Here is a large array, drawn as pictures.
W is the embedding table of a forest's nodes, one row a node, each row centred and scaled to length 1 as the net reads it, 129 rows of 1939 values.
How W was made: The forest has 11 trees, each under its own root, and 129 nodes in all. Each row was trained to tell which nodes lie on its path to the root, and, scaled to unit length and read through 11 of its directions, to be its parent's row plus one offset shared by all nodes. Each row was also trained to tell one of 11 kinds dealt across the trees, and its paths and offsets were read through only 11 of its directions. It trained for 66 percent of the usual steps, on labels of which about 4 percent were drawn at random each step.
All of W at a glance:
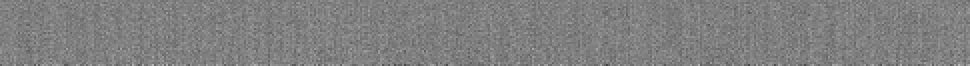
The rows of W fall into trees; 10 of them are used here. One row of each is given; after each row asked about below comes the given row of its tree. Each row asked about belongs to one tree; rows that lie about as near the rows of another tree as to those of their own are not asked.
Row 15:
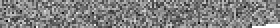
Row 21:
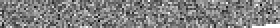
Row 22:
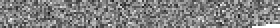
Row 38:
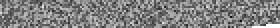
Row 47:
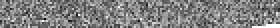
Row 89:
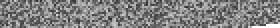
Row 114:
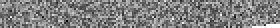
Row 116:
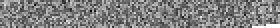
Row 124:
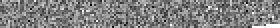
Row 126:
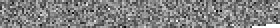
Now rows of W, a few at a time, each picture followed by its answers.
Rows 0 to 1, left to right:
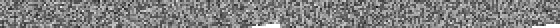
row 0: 89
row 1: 126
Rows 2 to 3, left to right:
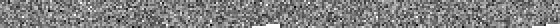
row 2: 22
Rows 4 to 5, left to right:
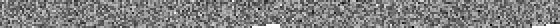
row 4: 126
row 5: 38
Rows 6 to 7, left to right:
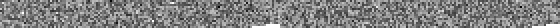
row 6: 116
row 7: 116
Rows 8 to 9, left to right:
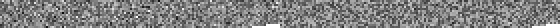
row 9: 47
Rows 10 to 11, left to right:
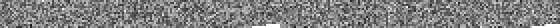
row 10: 114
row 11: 124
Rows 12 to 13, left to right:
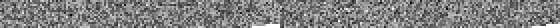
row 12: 116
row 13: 21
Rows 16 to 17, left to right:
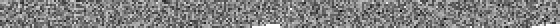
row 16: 47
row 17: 116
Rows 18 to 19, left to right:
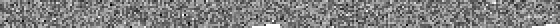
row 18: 21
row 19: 21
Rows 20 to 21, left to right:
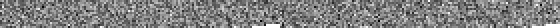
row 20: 47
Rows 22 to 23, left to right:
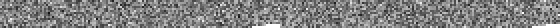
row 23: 116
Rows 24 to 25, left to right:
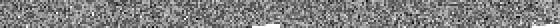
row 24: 22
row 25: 116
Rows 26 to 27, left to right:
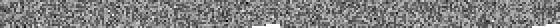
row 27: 47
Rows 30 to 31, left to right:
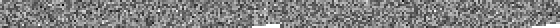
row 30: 38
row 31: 21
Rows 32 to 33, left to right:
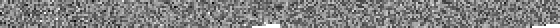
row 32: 47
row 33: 126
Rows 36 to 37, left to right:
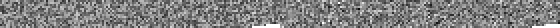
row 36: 124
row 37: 22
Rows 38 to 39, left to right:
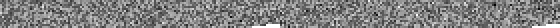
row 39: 47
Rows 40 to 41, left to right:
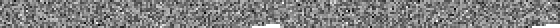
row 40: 126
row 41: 22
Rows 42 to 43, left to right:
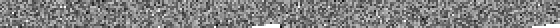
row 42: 126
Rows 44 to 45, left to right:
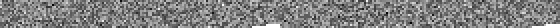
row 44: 114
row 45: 21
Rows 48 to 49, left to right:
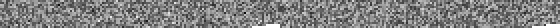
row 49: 124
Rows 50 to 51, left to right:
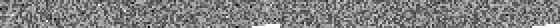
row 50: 124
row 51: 89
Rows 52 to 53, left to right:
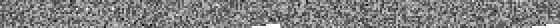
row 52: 21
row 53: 126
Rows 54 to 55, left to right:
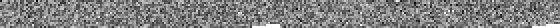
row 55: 22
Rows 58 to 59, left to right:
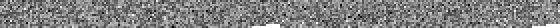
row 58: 47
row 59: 116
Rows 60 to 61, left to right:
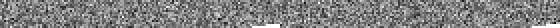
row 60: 21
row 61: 124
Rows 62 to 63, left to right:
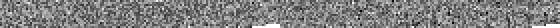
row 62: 38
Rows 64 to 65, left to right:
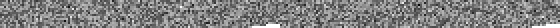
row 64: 47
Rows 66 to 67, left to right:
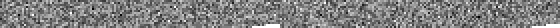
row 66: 89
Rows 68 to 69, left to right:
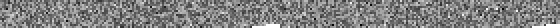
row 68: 22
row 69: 124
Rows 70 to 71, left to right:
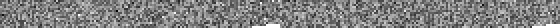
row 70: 47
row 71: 38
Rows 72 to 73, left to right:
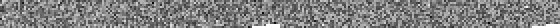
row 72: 124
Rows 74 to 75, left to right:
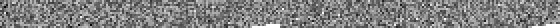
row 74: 21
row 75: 126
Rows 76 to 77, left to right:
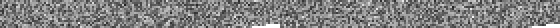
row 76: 89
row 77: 47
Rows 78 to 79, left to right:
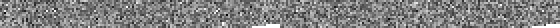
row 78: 116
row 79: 21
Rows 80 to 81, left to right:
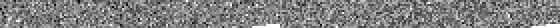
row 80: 89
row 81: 38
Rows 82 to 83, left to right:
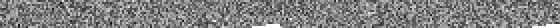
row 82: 21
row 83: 47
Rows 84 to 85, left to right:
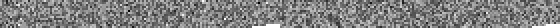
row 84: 124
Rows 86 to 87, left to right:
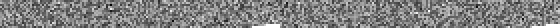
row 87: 89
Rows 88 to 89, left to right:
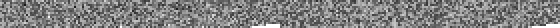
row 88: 116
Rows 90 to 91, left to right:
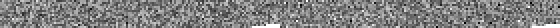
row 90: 89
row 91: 124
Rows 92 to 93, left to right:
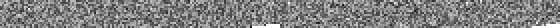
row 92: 38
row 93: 21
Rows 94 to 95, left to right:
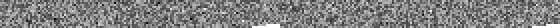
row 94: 124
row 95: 15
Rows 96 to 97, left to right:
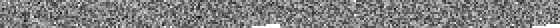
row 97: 38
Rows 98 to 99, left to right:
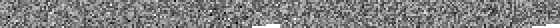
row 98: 22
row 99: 126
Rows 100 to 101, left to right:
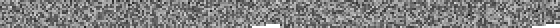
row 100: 15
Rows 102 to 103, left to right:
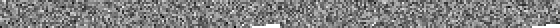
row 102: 21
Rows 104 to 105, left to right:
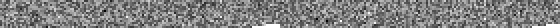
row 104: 22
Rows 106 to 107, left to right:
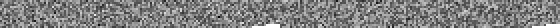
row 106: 126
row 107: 124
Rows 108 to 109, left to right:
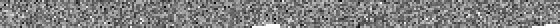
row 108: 22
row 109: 89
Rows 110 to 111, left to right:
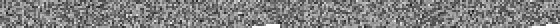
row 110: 126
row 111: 38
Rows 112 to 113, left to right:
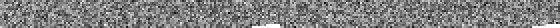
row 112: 22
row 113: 22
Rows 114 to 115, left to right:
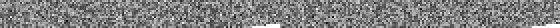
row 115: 126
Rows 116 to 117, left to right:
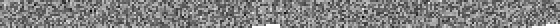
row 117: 47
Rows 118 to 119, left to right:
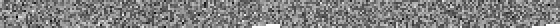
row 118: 38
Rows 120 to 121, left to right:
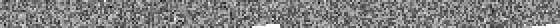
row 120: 38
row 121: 114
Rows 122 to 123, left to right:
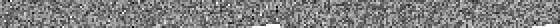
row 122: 38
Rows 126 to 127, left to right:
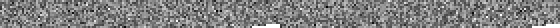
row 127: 124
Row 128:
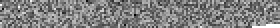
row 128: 22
